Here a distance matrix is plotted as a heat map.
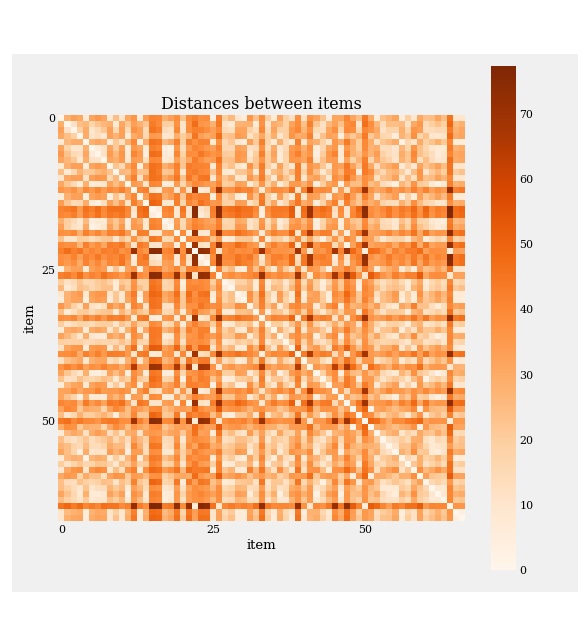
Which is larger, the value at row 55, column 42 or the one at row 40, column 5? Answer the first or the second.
the second
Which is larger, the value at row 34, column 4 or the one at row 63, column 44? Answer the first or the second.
the second
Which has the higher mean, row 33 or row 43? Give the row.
33
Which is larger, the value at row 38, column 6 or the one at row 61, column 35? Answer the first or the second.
the first
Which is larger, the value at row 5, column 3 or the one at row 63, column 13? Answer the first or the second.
the second
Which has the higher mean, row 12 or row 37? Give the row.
12
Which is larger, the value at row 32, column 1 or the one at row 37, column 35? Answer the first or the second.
the second
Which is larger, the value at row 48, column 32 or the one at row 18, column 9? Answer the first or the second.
the first
